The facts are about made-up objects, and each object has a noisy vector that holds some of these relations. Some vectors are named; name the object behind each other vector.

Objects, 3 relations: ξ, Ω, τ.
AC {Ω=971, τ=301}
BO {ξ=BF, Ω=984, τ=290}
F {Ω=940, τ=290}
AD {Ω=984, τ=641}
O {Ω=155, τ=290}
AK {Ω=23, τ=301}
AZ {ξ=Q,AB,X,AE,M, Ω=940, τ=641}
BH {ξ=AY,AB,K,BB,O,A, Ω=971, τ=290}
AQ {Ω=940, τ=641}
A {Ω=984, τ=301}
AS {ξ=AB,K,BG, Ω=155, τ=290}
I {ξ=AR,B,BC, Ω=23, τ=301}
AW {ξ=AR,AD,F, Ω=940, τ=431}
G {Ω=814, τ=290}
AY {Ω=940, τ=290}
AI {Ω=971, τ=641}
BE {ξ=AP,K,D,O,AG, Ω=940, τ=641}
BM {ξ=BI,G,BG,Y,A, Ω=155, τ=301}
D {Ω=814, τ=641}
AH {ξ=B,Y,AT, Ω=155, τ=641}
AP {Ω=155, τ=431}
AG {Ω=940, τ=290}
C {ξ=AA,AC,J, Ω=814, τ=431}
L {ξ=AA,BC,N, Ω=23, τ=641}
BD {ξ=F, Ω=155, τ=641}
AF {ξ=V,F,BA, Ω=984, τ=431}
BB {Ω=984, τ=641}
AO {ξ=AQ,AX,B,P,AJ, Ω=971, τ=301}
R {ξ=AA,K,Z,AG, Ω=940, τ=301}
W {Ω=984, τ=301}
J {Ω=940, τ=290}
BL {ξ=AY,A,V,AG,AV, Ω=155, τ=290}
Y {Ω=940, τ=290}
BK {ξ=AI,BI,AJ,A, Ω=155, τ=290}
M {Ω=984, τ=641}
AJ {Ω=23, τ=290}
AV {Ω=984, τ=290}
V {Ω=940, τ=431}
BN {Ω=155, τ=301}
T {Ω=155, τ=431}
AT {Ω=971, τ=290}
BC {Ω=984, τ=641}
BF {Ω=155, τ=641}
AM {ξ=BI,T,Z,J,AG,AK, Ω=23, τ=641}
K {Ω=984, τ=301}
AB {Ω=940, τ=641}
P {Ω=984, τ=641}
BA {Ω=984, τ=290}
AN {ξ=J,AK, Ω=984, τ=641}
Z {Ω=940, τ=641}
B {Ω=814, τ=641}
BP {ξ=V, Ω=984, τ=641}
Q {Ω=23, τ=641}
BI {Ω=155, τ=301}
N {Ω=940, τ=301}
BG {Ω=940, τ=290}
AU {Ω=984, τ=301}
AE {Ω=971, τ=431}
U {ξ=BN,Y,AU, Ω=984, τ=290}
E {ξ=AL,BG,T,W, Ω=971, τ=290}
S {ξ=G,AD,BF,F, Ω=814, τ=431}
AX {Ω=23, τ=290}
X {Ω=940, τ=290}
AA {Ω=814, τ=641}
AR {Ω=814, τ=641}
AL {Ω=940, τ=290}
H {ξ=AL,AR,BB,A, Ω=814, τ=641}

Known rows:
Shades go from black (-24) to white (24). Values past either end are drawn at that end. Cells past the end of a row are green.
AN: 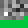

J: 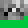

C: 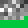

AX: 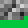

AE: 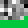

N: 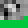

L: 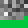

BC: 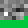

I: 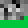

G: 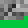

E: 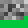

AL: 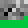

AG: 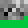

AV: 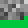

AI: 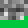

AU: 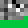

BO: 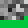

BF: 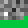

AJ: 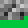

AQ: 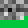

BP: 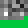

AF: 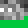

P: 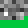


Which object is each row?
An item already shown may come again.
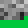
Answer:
O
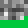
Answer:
AI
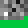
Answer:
BD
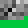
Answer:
Y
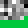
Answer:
AE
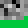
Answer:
AO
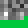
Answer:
H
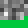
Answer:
AR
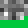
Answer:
B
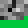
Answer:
U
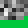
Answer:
M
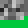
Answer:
AB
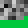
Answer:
Q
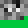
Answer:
BM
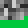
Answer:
AZ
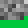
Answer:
BA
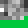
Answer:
V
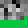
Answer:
I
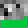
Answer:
AC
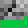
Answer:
AT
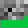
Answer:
F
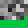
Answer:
BO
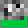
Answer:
BI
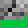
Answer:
AT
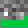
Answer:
AD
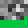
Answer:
BO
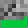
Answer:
G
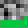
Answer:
R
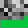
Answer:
X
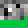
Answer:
AK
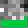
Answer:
AW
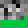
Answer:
I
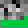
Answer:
I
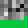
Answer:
BE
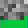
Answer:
BA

